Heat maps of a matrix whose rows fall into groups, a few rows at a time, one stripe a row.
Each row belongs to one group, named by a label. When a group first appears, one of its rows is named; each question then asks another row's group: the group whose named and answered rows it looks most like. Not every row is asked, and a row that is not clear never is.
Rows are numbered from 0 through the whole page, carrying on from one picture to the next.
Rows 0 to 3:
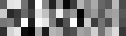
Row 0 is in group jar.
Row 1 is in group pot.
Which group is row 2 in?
pot
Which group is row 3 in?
jar
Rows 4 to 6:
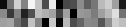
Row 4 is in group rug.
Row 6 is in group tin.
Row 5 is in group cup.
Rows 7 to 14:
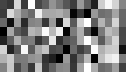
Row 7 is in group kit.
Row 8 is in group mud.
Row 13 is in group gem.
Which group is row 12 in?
pot
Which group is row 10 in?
kit
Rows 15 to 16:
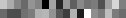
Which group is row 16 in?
pot
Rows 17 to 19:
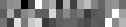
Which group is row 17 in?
cup
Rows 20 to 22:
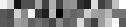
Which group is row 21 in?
rug
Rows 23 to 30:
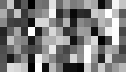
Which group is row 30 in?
jar
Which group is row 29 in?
pot
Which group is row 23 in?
tin
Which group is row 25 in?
cup
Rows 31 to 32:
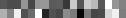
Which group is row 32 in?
gem
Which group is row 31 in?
pot
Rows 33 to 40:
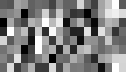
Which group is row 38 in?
cup
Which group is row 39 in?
gem
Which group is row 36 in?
jar
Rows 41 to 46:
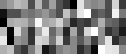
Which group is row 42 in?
cup
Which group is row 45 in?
pot
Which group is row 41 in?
jar
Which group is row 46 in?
gem
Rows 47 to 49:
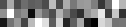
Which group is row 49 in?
kit
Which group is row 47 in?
tin
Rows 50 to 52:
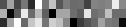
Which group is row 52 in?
mud
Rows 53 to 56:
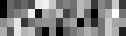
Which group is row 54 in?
kit
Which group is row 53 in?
cup
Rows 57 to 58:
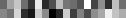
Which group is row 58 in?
gem
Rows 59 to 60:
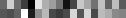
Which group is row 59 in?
jar
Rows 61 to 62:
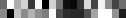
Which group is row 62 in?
rug
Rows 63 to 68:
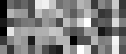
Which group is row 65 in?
cup
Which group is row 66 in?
mud
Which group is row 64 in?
mud
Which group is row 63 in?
cup
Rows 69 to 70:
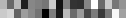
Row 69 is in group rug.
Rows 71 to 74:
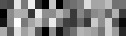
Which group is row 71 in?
rug
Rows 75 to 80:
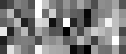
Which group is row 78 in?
pot
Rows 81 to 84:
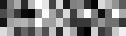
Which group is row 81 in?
kit
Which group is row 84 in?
tin
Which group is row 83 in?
mud
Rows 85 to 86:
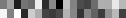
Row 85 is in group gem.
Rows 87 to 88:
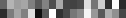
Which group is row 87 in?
jar
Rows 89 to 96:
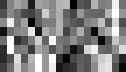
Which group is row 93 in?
tin
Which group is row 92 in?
kit
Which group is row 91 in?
jar
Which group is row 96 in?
rug
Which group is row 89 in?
mud
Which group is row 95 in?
rug
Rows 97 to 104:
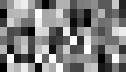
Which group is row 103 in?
tin
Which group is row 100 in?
cup
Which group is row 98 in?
mud
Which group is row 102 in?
pot
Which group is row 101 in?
pot
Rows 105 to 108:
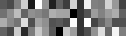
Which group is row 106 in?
mud
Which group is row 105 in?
pot
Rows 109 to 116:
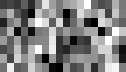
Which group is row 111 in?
kit
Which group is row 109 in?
cup
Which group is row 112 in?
tin
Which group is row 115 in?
rug
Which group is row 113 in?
rug
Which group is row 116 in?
gem
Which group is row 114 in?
rug
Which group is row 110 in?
jar
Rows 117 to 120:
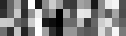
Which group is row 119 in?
gem
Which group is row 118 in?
cup
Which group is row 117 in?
kit
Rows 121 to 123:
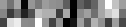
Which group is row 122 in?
cup
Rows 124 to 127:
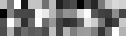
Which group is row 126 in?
jar
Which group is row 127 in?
tin
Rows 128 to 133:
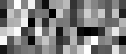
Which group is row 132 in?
pot
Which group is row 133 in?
cup
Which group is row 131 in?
gem
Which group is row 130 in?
jar
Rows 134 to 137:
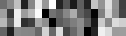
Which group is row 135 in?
gem
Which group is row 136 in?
gem
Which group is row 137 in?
kit
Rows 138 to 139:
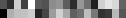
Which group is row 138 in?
kit
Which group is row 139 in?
mud
